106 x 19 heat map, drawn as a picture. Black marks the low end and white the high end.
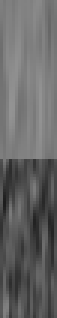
It is made of 2 by 1 panels. Panel 1,1: middling, streaked downward, faint in contrast. Panel 2,1: low, streaked downward.
